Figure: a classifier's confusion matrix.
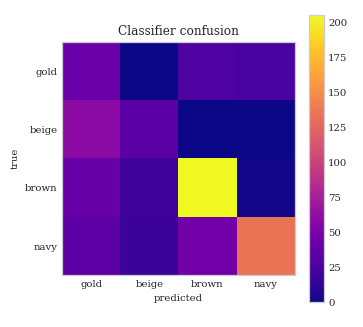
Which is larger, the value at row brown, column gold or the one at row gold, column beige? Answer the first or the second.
the first
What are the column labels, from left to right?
gold, beige, brown, navy
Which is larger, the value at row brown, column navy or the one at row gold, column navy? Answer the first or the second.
the second
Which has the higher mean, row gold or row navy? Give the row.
navy
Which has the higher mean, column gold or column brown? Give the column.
brown
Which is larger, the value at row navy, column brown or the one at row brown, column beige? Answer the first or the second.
the first
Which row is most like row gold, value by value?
beige
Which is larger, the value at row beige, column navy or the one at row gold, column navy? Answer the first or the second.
the second
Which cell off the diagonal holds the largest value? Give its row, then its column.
beige, gold
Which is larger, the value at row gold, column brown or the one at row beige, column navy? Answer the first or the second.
the first
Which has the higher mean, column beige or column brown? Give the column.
brown
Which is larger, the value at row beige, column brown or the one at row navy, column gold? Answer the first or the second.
the second
